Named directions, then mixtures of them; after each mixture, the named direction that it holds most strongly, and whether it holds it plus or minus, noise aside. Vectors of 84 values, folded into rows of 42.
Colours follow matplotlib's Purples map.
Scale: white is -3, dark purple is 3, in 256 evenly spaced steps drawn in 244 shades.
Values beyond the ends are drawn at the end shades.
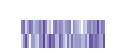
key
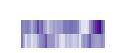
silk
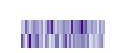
key, minus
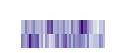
key, minus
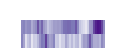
silk, plus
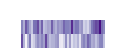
silk, plus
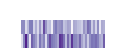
key, plus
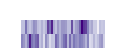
key, minus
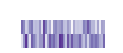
key, plus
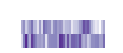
silk, minus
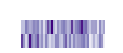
key, minus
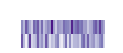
key, minus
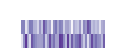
key, plus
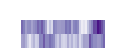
silk, plus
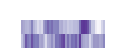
silk, minus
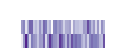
key, plus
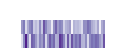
key, plus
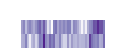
key, plus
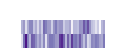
silk, minus
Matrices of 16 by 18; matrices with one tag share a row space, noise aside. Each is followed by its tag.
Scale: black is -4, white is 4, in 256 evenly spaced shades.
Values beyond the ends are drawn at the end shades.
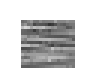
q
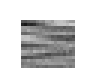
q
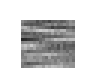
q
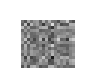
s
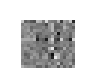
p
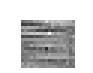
q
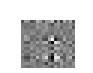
p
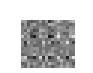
s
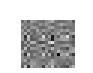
s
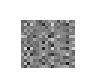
s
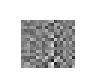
p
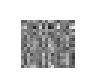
s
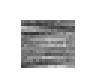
q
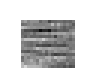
q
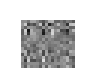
s
